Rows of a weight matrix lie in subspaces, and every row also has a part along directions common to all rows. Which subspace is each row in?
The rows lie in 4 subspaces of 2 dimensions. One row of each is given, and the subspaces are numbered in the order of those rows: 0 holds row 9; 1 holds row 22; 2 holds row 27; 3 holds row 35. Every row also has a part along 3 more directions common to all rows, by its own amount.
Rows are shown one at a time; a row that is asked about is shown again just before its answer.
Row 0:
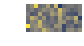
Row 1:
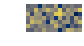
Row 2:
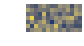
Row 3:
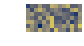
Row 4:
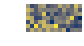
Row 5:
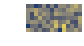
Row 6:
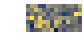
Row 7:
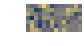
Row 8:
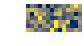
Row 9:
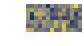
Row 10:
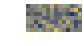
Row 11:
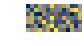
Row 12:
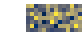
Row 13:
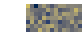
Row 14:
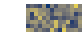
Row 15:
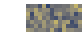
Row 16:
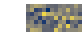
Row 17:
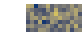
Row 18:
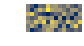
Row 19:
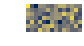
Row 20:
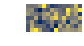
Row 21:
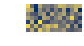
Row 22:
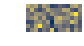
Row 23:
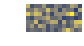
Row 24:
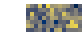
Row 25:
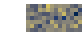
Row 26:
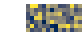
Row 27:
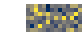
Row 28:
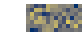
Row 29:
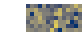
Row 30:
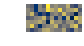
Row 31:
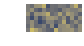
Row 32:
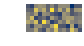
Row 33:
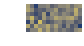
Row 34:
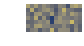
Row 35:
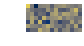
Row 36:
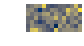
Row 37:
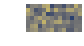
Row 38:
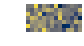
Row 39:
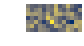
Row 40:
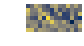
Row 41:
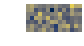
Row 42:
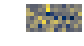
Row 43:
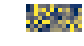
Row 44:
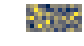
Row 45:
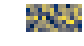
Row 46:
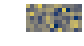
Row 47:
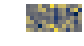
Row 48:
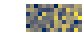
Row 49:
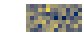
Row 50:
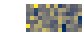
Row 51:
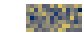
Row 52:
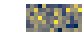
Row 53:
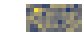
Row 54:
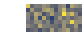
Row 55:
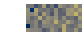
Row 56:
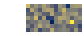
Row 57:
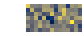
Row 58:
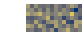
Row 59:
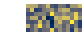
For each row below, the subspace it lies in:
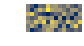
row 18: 2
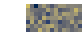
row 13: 3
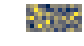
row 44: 2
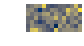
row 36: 2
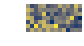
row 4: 3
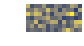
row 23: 1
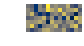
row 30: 2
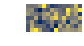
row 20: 2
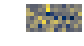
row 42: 2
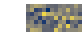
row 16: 2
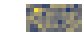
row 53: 2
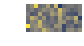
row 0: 0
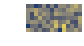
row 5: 0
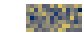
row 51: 0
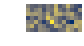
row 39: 1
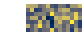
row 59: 1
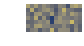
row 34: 1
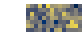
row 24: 0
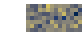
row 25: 2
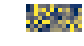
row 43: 3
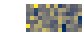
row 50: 0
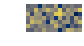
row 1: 0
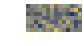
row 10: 1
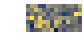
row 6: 2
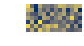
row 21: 3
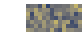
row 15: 0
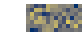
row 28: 2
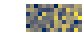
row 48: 0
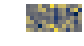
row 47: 1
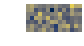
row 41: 3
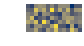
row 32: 3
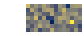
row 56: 1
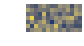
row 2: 3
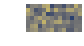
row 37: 2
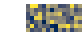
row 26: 3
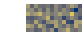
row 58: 1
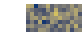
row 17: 3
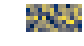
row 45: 1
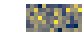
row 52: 0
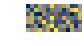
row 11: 1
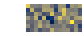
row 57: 1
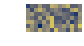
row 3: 1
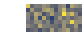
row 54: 1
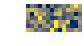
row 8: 0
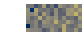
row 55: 0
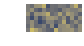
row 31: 2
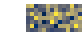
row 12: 3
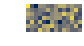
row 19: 3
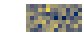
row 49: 2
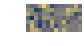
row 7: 2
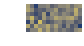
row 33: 3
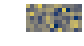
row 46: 0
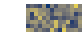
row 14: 0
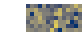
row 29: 0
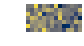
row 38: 0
